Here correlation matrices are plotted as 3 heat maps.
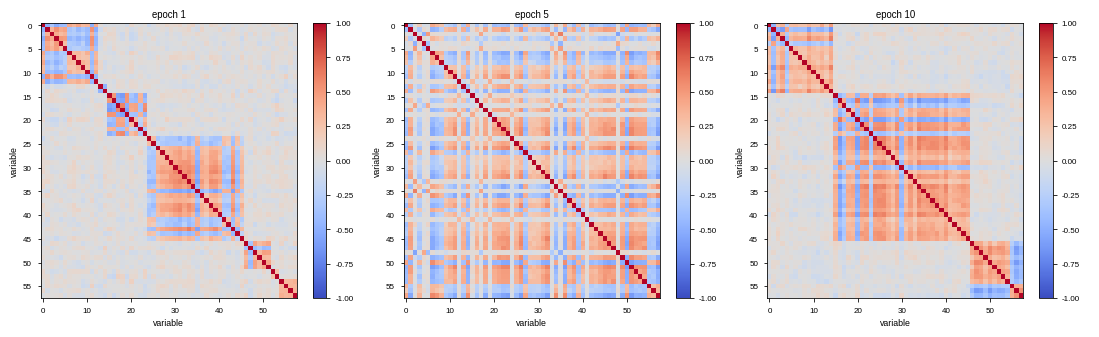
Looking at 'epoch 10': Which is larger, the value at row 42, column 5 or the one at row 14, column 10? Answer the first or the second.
the second
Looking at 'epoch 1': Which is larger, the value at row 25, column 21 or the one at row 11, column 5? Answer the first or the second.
the second
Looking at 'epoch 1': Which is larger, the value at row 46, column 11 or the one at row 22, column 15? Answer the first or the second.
the second
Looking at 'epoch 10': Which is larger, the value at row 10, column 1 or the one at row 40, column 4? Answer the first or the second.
the second
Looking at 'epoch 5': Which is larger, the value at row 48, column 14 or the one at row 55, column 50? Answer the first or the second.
the second
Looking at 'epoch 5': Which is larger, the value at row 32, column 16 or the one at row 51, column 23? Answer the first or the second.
the second
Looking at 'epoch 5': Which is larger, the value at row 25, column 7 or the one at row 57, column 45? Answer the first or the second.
the first
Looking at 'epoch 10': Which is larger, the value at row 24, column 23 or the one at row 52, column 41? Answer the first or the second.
the second
